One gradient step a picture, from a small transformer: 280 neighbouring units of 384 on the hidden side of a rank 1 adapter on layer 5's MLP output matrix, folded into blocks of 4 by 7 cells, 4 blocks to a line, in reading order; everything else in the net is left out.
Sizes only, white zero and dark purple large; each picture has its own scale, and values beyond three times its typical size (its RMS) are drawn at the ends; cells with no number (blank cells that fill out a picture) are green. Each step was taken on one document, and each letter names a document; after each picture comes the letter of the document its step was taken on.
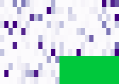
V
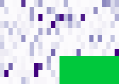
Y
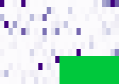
V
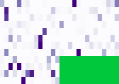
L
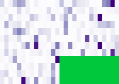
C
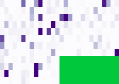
Y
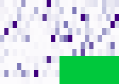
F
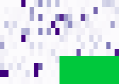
Y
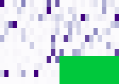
F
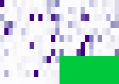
F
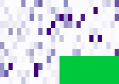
Y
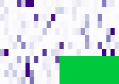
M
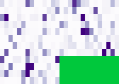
M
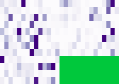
C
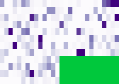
V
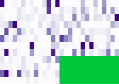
F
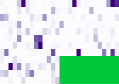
L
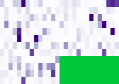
C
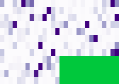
V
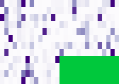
M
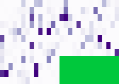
Y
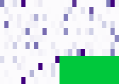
C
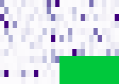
F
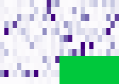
F
